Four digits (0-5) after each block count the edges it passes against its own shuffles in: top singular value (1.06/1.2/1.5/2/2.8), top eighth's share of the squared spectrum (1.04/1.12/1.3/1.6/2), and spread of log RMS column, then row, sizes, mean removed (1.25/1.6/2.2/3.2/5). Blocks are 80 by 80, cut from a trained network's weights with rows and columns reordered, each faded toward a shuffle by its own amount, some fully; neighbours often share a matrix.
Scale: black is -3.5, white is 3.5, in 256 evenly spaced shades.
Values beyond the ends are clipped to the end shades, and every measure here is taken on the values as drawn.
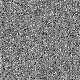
1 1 0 0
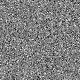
1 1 0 0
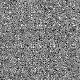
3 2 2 0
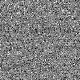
2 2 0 0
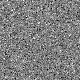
0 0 0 0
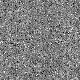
1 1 0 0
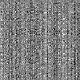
4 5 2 3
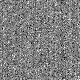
2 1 0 0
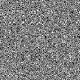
3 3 2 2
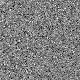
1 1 0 0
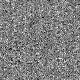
0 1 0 0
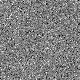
0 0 0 0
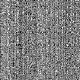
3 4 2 2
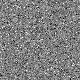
0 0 0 0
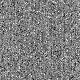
2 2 0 0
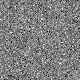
0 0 0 0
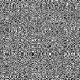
4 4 2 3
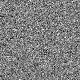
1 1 0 0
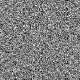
3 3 2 1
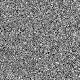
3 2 0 0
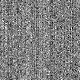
3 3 1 1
